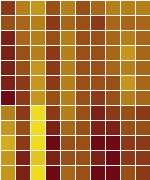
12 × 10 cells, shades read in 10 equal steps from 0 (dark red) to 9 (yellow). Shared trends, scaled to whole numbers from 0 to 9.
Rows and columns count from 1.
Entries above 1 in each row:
10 10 9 9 9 9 9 9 7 7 6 6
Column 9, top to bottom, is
5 4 5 6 5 6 5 3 3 2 2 3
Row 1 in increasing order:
2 3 3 4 5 5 5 5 5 6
